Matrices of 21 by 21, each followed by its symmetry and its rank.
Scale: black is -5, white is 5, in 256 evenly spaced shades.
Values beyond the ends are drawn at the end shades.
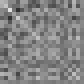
symmetric, rank three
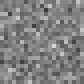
neither, full rank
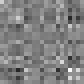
symmetric, rank three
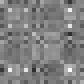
symmetric, rank three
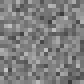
neither, full rank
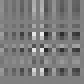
neither, rank one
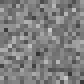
neither, full rank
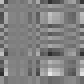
neither, rank one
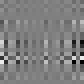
neither, rank one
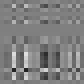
neither, rank one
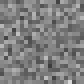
neither, full rank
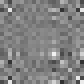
symmetric, rank three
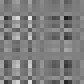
neither, rank one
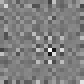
symmetric, rank three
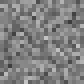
neither, full rank
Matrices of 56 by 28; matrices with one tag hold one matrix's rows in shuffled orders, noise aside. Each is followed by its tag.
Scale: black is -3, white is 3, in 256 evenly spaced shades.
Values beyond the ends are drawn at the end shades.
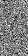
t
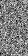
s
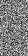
t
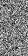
t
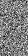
t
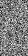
s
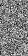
s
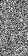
s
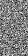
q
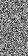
t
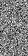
s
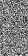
q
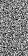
t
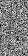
s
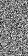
s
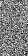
q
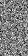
s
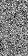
s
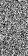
t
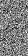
t
